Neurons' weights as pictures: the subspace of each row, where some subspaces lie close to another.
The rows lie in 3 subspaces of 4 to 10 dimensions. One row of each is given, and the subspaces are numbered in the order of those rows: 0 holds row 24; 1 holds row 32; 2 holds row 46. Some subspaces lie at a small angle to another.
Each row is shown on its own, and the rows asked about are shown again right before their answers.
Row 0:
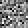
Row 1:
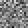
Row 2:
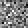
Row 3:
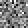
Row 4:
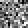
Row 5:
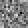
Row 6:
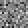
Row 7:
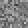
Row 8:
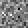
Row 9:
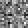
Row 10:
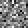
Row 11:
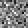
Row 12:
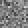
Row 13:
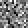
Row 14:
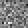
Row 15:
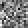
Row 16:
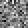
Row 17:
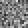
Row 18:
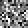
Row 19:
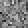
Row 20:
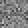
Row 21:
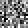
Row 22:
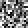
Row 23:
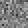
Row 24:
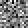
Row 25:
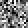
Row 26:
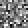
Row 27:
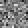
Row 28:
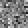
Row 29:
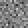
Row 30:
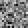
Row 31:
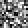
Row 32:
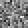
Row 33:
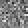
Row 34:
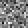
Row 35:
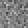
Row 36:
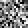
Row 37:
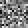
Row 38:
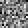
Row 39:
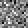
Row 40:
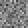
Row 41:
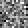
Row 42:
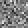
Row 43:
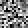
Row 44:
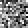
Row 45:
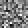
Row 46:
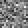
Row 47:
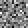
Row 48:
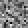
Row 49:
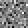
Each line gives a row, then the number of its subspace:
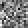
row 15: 1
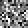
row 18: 1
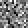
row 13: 0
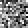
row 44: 1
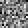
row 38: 1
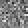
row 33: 1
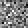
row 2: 2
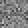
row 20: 1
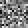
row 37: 1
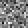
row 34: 2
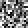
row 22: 1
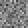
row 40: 1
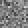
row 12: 2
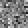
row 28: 1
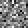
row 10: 2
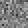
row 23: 1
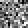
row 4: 1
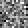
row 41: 0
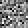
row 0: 1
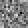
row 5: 1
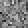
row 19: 2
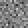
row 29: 1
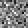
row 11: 0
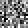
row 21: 1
